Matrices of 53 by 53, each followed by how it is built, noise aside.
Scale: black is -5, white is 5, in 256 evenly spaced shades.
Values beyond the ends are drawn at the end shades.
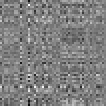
low rank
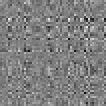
low rank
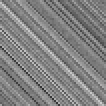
Toeplitz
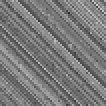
Toeplitz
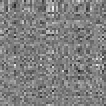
low rank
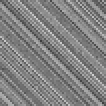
Toeplitz
